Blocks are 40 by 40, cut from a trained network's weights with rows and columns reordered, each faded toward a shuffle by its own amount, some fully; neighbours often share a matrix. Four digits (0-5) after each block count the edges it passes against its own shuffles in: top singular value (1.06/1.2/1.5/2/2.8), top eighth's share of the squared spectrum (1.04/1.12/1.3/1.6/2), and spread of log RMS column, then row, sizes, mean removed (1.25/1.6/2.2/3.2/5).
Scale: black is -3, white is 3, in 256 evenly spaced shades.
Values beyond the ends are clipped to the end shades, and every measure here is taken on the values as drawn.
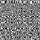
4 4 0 3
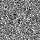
0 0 0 1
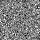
0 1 0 0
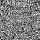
3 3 0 1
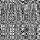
4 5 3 2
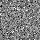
0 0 0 0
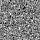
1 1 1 0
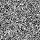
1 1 0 0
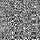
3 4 2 1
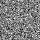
1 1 0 0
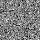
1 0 0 0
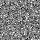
0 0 0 0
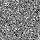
0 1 0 0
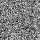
0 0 0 0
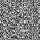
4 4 1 2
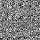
3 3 0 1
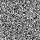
0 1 0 0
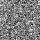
2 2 0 0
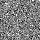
0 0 0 0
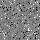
0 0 0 0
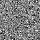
1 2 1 0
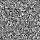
1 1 0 1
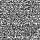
2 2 0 1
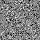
1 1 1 0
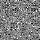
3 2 1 1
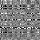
4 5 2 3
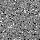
0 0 0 0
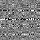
3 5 0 3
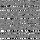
4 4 0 3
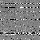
4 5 0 3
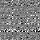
3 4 1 3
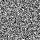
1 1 0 0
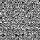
3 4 1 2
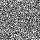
0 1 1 0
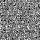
2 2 0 0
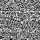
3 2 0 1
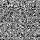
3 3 0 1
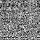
3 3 1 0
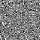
3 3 1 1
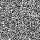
2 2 0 0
